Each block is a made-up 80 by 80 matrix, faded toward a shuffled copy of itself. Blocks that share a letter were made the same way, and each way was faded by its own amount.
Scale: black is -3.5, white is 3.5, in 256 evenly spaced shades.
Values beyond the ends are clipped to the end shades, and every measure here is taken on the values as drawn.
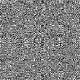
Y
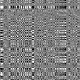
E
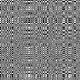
E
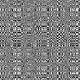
E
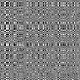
E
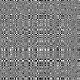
E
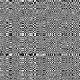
E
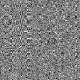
Y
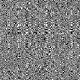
Y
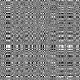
E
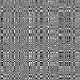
E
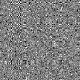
Y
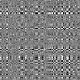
E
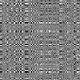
E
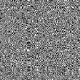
Y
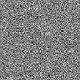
Y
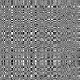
E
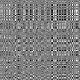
E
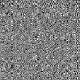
Y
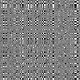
E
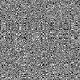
Y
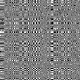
E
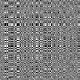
E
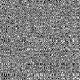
Y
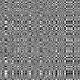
E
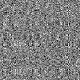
Y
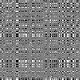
E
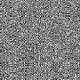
Y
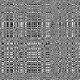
E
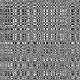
E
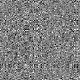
Y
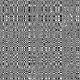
E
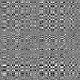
E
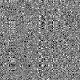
Y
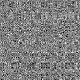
Y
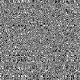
Y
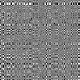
E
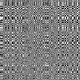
E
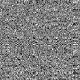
Y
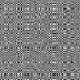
E
